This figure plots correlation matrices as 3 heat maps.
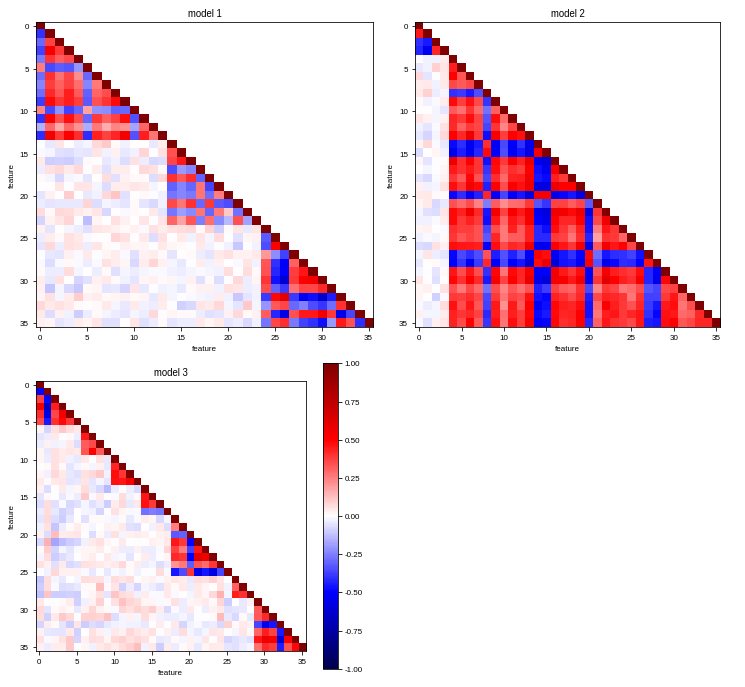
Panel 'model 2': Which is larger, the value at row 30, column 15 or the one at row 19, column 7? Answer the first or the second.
the second
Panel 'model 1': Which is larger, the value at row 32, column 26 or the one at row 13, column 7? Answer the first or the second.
the first
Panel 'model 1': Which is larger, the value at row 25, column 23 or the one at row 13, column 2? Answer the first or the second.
the second
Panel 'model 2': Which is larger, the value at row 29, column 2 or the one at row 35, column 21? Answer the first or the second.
the second
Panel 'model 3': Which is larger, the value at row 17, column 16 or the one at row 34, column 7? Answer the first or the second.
the second
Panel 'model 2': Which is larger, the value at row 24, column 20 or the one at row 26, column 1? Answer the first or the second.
the second
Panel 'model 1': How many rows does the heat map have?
36
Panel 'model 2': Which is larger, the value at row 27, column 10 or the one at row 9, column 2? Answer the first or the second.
the second
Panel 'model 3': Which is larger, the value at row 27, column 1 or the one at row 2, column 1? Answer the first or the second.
the first
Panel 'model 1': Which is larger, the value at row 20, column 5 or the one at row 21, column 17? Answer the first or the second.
the first
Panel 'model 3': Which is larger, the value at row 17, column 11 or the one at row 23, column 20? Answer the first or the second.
the first
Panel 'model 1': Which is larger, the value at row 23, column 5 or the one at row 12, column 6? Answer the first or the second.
the second
